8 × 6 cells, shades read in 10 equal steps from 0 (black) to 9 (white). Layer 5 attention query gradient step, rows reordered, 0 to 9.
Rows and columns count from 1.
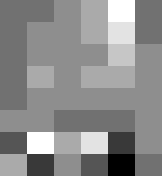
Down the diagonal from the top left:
4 5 5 6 5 5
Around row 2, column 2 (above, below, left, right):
4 5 4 5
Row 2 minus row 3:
0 0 0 1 1 -1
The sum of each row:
32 32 31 32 29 27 33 20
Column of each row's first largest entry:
5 5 5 2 2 1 2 1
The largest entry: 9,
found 2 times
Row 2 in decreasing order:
8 6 5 5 4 4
